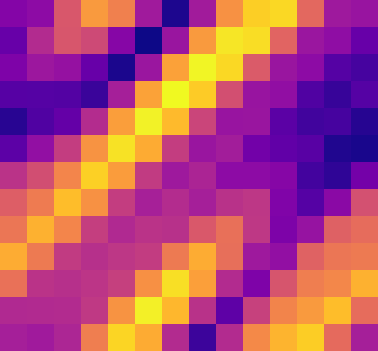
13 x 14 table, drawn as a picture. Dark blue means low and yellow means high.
The ninth with the lowest average is the middle right. The grain runs diagonally up to the right. The halves do not mirror each other.
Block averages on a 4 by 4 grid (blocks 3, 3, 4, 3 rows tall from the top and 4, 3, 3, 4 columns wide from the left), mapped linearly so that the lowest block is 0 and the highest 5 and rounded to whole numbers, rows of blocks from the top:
2 1 5 2 | 1 5 2 0 | 4 3 3 2 | 2 5 2 4
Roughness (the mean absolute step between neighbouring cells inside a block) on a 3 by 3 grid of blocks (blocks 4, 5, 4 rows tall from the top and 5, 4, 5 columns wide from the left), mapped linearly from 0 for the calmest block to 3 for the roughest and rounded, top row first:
131
100
021
